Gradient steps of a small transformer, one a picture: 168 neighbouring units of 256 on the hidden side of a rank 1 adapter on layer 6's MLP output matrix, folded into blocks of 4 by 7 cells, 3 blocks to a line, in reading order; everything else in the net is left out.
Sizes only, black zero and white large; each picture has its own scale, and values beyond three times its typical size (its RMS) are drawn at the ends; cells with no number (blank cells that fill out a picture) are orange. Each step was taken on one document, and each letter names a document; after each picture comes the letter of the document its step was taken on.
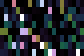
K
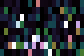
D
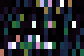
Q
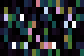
Q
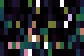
K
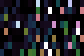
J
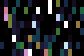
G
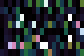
D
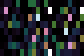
J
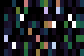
Q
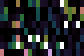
D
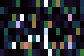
D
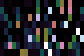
J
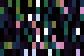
J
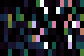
Q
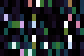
D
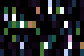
G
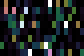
G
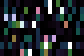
G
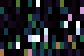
J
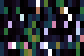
D
